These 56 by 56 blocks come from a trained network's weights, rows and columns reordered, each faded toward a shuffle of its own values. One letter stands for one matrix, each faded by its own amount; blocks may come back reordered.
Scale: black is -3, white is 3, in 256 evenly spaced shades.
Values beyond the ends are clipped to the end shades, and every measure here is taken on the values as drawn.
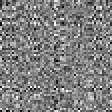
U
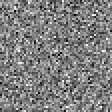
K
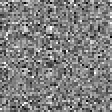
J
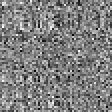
J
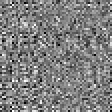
U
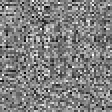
J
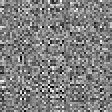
U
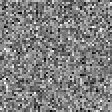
K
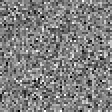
K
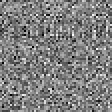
J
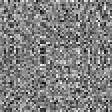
J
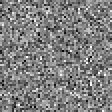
K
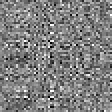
U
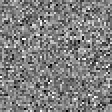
K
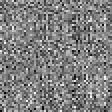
J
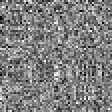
J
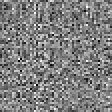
J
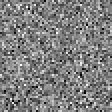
K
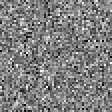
K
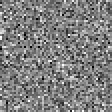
K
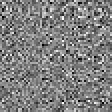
U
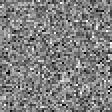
K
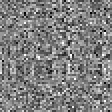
J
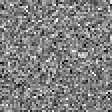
K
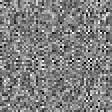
U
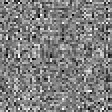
U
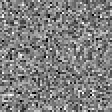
K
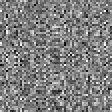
U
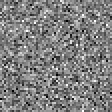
K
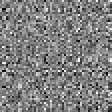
U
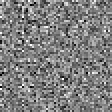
J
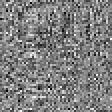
J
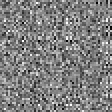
U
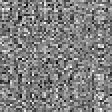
J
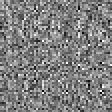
U
